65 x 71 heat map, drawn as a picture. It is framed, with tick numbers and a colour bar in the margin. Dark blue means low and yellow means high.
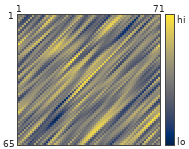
Average level on the scale: 50%. Slope: none. Odd rows or columns: none. Mirror symmetry: none. Grain: diagonal, up to the right.
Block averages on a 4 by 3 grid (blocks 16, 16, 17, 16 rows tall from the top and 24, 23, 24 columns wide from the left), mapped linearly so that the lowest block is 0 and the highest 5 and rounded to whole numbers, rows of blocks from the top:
322 / 352 / 332 / 033
